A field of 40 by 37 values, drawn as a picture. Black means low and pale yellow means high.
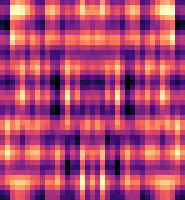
Slope: none. Histogram: bell-shaped. Seam: none. Mirror symmetry: left to right. Odd rows or columns: none. Stripes: horizontal, repeating 7 times.
